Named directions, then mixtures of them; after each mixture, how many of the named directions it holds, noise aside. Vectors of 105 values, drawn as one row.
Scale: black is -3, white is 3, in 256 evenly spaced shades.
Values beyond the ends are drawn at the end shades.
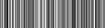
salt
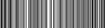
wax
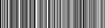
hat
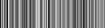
two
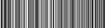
three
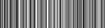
two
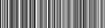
one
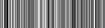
one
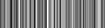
three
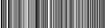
three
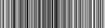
two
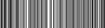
one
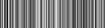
three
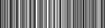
two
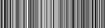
two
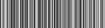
three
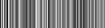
two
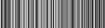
three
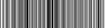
one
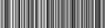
two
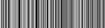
one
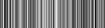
three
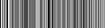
three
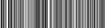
three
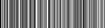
one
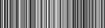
three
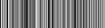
three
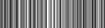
two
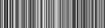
three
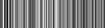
three
